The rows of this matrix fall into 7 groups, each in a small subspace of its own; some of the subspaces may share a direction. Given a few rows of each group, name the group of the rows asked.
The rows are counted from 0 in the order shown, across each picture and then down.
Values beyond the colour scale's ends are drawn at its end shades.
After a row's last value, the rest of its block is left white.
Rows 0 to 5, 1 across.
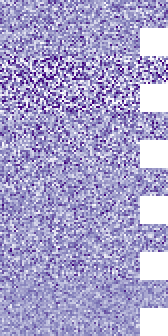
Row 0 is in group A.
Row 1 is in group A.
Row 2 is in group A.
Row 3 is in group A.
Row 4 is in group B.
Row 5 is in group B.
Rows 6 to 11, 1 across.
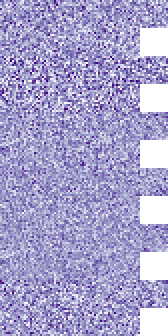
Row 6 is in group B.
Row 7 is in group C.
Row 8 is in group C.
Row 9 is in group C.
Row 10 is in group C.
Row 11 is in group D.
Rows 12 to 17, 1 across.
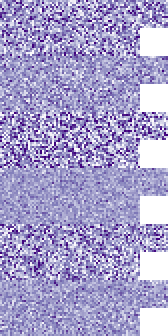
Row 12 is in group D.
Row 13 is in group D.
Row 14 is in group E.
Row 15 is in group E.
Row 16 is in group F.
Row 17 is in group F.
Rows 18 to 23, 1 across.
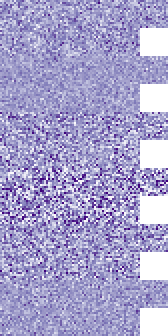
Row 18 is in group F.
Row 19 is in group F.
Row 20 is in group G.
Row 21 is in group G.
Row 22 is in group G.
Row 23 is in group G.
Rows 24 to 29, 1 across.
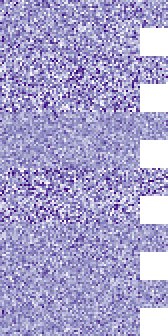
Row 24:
A
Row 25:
D
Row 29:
A
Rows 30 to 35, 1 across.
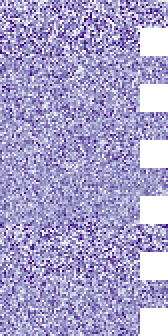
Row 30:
C
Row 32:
G
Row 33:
C
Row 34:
D
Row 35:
E
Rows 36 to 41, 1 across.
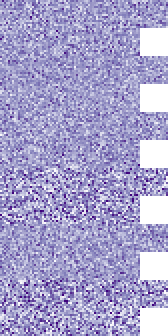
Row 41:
G
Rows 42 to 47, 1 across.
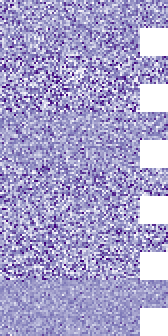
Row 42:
F
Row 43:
D
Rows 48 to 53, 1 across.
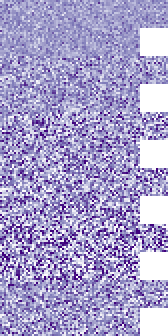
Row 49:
F
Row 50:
G
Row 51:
F
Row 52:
D
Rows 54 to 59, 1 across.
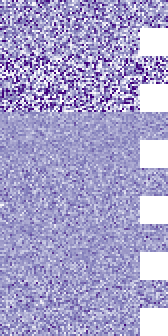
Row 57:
C
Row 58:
F
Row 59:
G
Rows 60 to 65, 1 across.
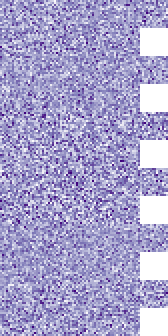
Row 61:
D
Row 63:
D
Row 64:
A
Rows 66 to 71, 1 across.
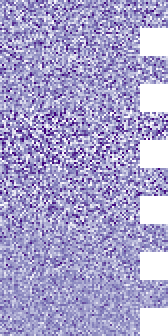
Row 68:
A
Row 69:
C
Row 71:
G
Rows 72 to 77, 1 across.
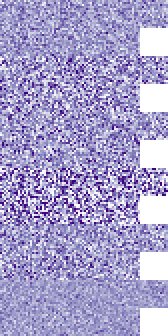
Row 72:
E
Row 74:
A
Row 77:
E
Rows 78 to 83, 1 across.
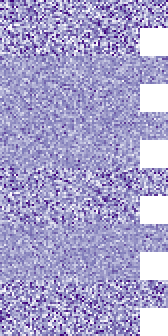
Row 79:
D
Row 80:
G
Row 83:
E
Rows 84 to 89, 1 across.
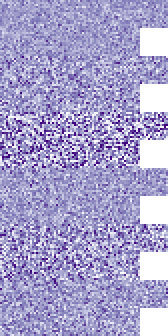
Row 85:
G
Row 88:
E
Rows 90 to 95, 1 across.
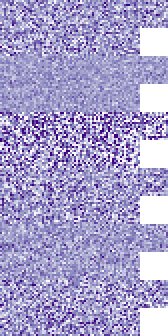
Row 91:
B
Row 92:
G
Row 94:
F
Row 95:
C
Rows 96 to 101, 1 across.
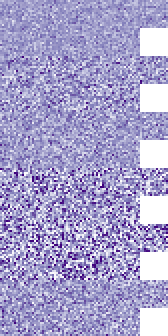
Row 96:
F
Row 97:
G
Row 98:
D
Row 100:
C
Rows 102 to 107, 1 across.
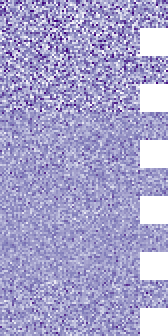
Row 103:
A
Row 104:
B
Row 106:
F
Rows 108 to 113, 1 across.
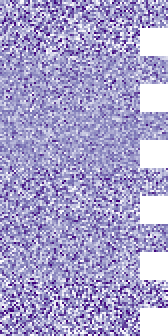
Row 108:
G
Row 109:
D
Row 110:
G
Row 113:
C
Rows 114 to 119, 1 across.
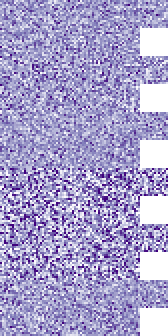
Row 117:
B
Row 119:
F
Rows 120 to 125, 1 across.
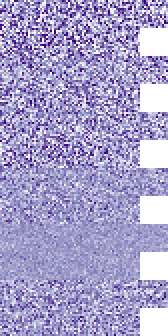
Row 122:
E
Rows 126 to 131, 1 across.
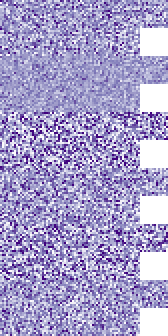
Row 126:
G
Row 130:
B
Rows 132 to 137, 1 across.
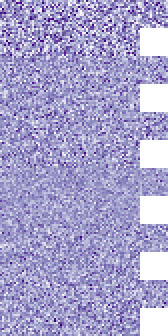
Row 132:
D
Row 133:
C
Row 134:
G
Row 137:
A
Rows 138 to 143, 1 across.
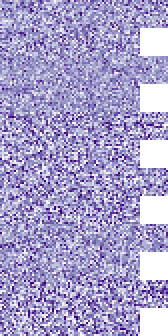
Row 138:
F
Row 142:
F
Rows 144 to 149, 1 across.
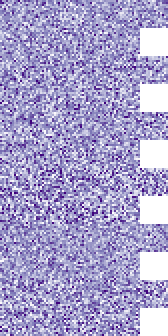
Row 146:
F
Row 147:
B
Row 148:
C
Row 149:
F
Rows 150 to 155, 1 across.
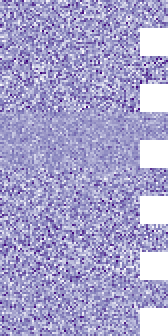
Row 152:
F
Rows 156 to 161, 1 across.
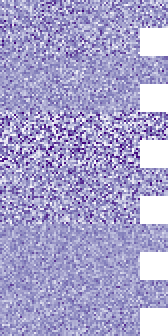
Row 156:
B
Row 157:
D
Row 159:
D
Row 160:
E
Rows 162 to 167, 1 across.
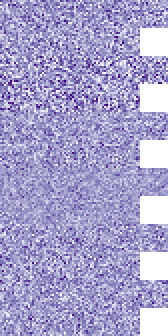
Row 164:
F
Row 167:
D
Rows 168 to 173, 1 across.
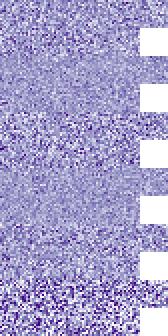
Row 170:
C
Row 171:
G
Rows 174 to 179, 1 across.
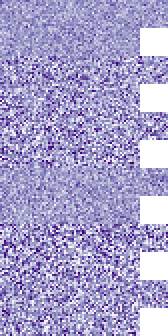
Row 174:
D
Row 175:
G
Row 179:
D
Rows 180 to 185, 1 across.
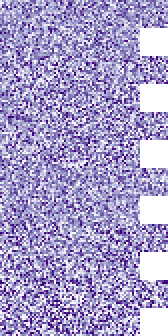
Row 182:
G
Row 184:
B
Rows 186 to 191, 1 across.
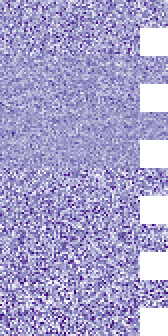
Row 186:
D
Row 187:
B
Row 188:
F
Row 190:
E
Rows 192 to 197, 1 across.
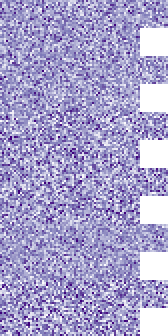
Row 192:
D
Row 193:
F
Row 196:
E
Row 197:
D
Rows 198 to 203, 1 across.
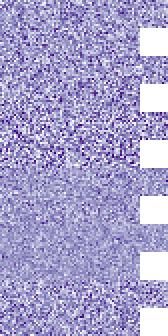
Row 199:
A
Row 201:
B
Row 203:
C
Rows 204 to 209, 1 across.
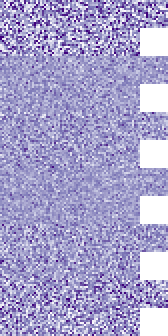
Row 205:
D
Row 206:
E
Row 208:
C
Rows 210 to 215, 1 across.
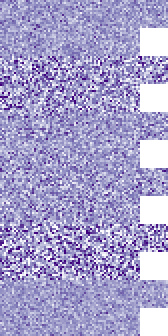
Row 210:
F
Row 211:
G
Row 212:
G
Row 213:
D
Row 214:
B
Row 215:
E
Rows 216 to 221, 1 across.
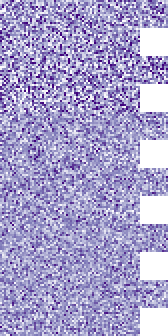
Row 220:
A
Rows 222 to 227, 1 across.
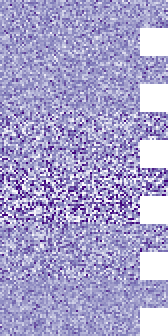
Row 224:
A
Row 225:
B
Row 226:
G
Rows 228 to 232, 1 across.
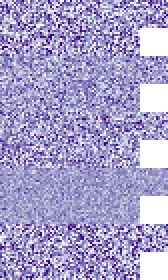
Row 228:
A
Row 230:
A
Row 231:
C
